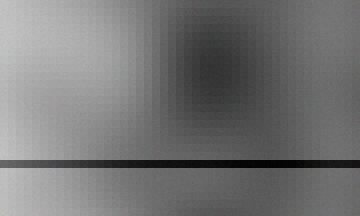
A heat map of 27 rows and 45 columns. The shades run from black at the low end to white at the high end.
Slope: up to the left. Ninth with the highest average: top left. Histogram: bell-shaped. Odd lines: row 21.
